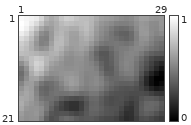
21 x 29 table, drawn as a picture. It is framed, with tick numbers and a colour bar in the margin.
Average level on the scale: 50%. Lone odd cells: none. Slope: up to the top left. Ninth with the highest average: top left. Mirror symmetry: none.
